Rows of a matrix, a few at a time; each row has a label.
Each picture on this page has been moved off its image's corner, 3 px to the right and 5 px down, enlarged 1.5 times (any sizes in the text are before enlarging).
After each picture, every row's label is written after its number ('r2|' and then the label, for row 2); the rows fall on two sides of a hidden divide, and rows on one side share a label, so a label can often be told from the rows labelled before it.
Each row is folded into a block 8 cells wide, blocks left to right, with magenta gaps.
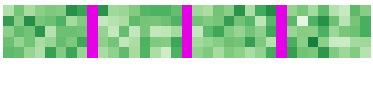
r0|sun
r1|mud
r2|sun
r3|sun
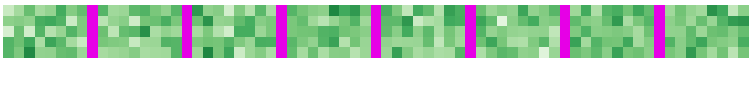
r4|sun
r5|mud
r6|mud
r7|mud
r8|mud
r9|mud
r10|sun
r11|mud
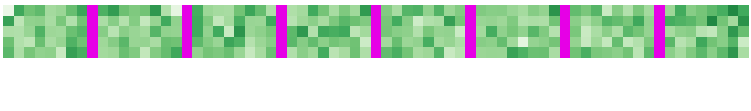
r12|sun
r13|mud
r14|mud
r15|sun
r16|mud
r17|sun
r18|mud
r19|sun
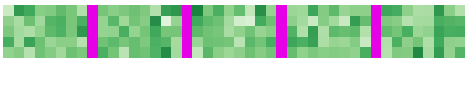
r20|sun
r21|sun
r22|mud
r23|mud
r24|mud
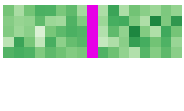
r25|mud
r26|sun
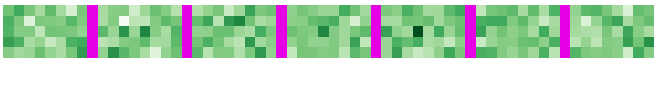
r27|mud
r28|mud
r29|sun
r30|sun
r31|sun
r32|sun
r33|sun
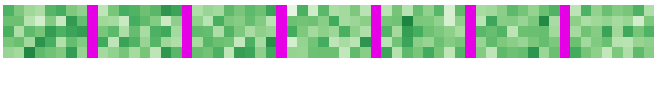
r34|mud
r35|sun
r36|sun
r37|sun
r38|sun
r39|mud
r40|sun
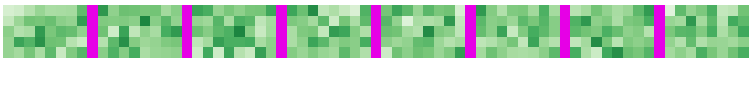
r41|sun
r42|mud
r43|sun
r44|mud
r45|mud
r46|mud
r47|sun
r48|sun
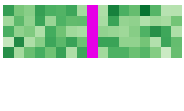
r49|mud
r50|mud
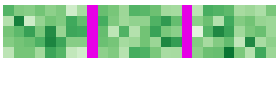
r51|mud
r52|mud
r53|sun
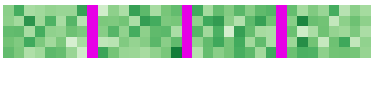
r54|sun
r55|sun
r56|mud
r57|mud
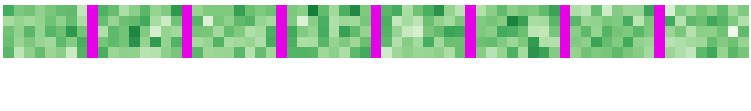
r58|mud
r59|sun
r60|sun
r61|sun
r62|mud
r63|sun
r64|sun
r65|sun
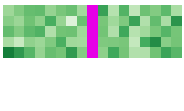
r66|sun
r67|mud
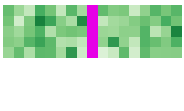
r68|sun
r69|mud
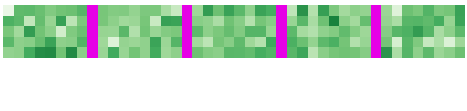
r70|sun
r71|mud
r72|sun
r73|sun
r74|sun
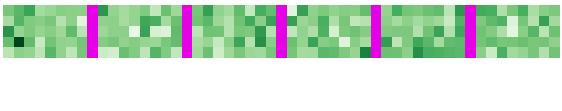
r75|mud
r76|mud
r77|mud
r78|sun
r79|sun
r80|mud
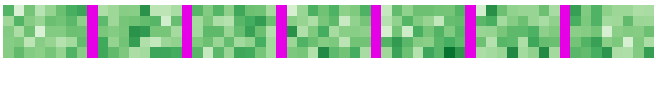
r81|mud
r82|sun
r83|mud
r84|sun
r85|sun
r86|sun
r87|mud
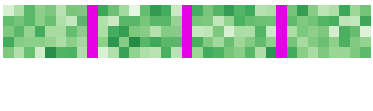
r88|sun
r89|mud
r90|mud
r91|sun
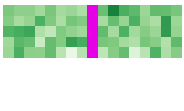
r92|mud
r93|mud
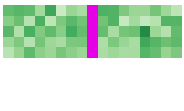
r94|mud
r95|mud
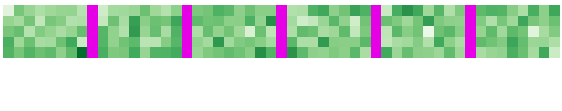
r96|sun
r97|sun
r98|sun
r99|sun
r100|sun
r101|sun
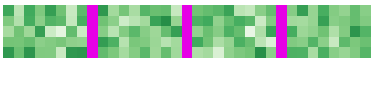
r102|sun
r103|mud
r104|sun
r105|sun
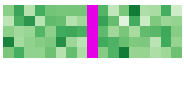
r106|sun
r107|mud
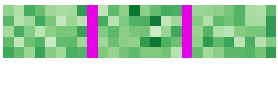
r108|sun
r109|sun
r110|sun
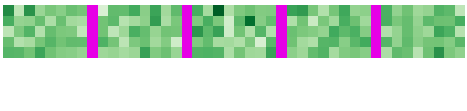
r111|mud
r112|sun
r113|mud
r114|mud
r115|mud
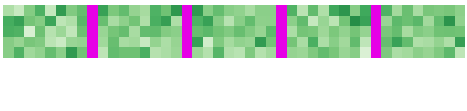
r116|sun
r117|mud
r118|mud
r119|mud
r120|mud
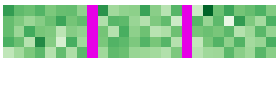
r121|mud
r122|mud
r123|sun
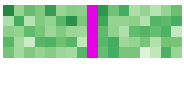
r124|mud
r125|mud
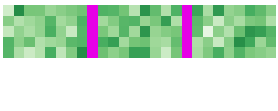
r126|sun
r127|mud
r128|mud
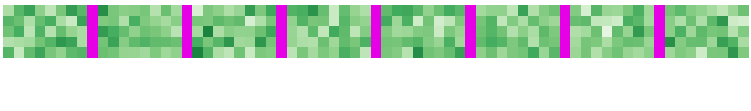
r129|sun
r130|mud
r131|sun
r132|mud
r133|sun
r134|mud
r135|mud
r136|sun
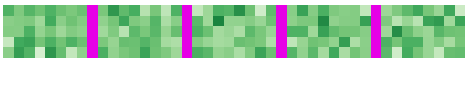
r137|mud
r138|sun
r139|sun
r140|sun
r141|sun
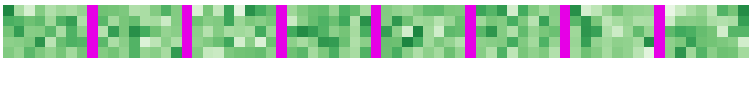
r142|mud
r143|sun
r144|sun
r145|sun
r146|sun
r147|mud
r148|mud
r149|sun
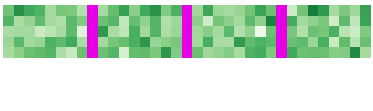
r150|mud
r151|sun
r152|sun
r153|sun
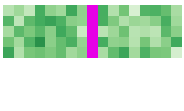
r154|sun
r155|mud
